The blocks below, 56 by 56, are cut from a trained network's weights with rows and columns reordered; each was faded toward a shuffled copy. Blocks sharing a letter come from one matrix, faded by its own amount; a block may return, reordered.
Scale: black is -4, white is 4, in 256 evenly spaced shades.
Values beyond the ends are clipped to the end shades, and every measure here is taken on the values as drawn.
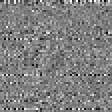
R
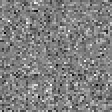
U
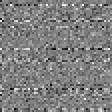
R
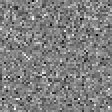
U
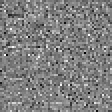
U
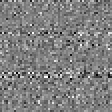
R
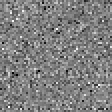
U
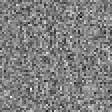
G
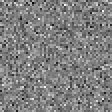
U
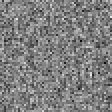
G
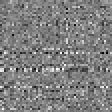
R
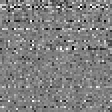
R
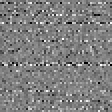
R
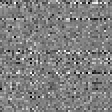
R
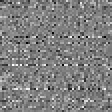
R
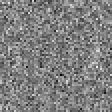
G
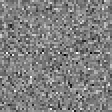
U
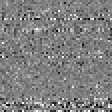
R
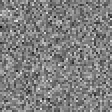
G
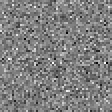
U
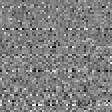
R
